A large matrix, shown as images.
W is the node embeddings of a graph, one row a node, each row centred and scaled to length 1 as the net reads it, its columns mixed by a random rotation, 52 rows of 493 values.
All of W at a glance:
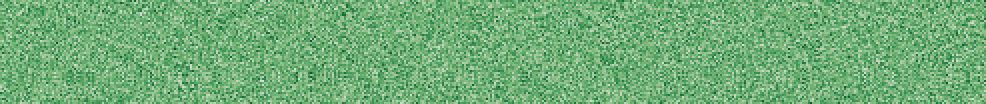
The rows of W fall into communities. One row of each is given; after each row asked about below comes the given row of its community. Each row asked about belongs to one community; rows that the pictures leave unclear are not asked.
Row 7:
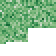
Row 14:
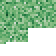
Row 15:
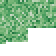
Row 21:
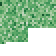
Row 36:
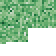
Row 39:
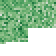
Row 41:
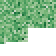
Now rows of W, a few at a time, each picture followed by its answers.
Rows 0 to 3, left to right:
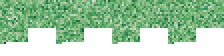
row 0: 36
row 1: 15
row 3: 21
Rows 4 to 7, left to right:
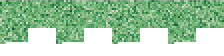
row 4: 21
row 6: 7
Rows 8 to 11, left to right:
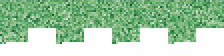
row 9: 36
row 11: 7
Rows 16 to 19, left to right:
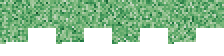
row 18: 7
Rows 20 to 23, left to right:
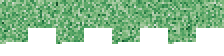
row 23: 39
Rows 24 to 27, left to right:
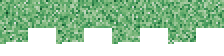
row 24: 14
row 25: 7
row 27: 21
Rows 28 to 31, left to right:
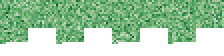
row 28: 14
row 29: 21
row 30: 21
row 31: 41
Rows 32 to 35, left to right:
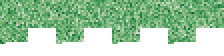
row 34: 39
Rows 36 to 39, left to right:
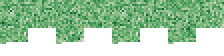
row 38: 36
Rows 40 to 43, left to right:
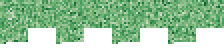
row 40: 36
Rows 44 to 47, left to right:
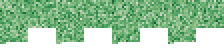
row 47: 15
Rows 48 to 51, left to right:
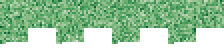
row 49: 7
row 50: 15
